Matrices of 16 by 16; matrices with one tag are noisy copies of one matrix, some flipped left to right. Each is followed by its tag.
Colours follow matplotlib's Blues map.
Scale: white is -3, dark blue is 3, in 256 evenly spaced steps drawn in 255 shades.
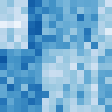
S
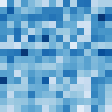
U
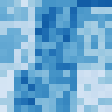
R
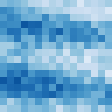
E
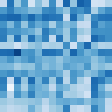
U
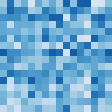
U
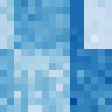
S
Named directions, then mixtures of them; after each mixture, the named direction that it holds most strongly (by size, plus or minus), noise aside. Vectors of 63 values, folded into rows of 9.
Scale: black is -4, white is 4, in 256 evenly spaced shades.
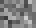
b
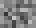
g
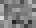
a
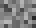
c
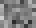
a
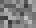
b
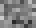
a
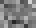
a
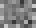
a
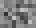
g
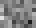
a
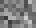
b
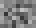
g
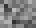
a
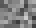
c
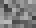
c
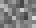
c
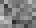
a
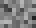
c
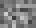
g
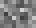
g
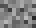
c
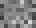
a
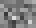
g
